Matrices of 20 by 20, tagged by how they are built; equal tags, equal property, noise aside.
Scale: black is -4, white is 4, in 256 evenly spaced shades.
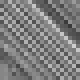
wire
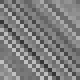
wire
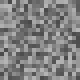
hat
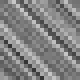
wire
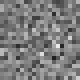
hat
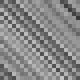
wire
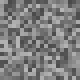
hat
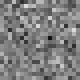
hat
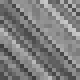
wire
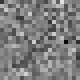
hat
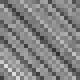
wire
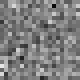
hat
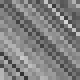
wire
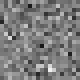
hat
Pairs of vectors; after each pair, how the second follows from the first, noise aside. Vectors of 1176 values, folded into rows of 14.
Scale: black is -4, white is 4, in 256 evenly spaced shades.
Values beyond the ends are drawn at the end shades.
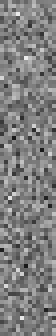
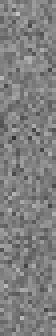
shrunk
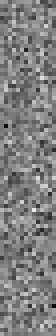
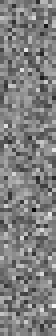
negated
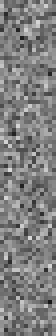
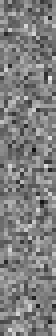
reversed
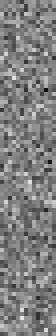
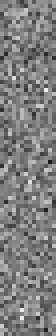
sign-scrambled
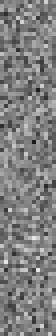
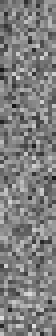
wrapped around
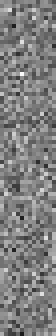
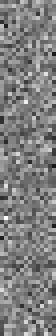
wrapped around
